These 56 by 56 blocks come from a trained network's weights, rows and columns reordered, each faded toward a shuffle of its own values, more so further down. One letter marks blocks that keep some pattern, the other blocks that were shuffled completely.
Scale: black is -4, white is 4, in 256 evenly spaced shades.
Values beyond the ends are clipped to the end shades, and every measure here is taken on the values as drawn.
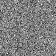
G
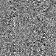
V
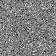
G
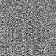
V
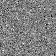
G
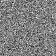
G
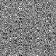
V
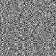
V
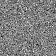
G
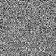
V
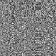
V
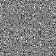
V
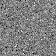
G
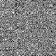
V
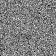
G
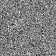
G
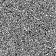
G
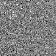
V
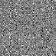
V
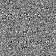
V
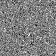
G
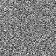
V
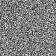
G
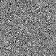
V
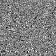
V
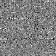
V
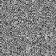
V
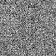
V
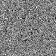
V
